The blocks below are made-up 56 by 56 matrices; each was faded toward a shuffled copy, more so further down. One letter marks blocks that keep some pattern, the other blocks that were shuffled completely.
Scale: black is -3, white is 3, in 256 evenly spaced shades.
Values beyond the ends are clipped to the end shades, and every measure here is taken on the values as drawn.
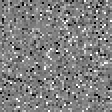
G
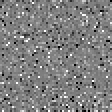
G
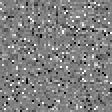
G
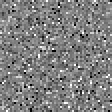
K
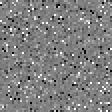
K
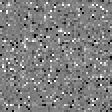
G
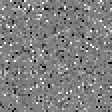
G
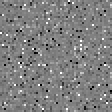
K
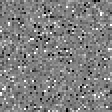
K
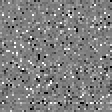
G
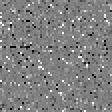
G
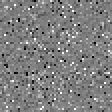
G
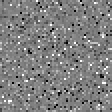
K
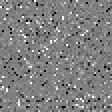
G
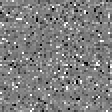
G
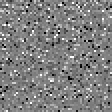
G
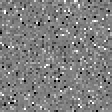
K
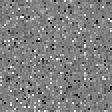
K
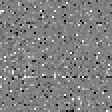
G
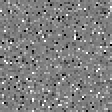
K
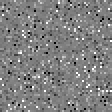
K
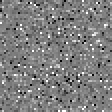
G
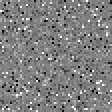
K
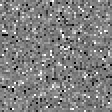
K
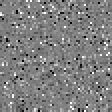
G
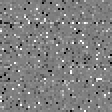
G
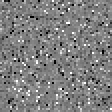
K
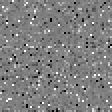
G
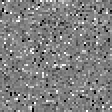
G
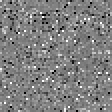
G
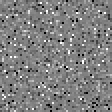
K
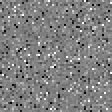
K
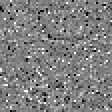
G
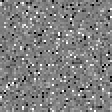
K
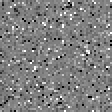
K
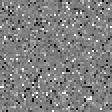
K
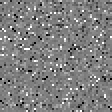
G
